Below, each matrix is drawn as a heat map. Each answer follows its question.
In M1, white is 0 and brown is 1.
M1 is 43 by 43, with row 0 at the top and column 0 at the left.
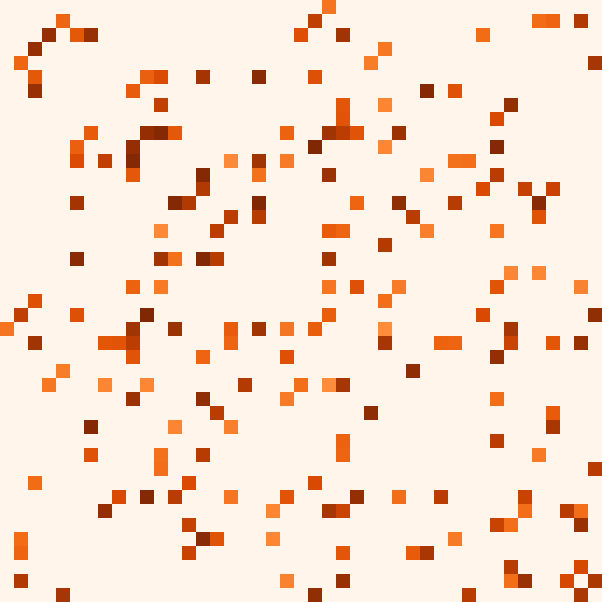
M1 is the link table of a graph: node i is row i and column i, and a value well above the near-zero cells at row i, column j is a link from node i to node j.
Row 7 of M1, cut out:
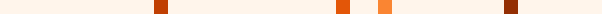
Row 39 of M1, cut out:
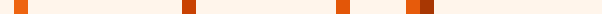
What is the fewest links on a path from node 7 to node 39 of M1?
2
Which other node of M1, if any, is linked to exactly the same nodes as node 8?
node 31
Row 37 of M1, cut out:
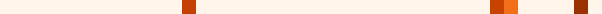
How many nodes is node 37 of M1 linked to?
4
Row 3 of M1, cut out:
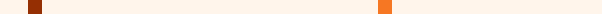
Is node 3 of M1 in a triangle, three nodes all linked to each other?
no
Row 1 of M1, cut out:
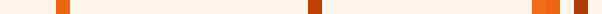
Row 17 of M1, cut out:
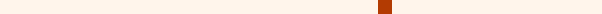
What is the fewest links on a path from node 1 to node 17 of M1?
4
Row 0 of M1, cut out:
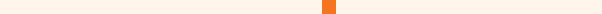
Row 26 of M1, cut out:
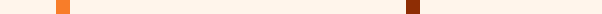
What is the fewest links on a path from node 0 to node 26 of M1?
5
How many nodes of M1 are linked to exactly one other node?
2
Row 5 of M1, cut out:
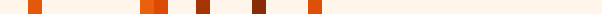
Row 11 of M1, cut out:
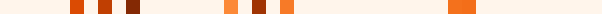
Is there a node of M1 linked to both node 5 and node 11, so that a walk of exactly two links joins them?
yes
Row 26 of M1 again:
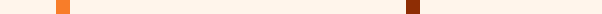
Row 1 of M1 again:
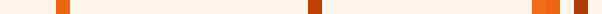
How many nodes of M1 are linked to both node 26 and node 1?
1
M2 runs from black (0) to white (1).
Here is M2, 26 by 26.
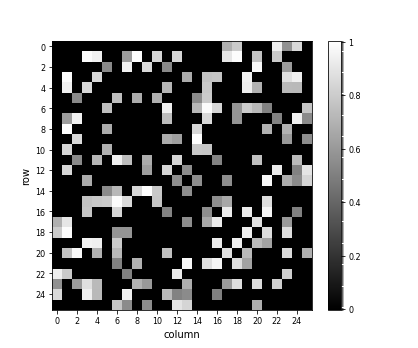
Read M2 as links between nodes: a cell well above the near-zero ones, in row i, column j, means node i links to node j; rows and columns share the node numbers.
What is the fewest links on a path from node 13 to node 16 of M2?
2
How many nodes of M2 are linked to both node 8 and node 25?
0
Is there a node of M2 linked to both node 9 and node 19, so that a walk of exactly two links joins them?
no
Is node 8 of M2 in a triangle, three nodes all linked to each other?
yes
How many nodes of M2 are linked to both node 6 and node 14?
1
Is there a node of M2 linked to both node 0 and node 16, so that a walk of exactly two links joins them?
yes
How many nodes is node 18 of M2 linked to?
7
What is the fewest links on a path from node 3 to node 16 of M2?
1
